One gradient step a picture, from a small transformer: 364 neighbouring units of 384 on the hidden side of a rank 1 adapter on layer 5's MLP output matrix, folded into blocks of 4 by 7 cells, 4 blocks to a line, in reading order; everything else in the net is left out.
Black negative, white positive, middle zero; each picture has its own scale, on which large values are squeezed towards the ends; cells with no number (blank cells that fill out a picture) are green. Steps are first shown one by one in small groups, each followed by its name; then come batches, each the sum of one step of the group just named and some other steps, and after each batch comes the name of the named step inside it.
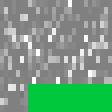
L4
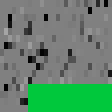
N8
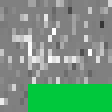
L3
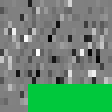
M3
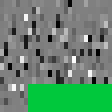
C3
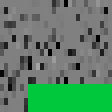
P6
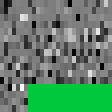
C3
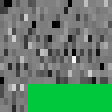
C3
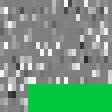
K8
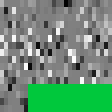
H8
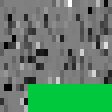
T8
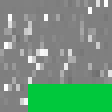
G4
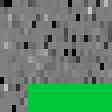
G4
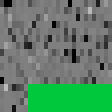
G4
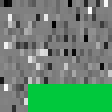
G4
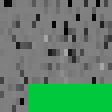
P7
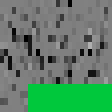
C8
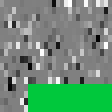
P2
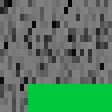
C8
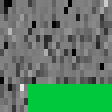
P2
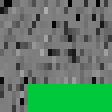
P7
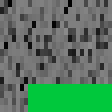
C8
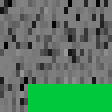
P7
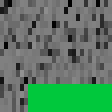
P7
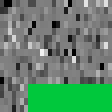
P2
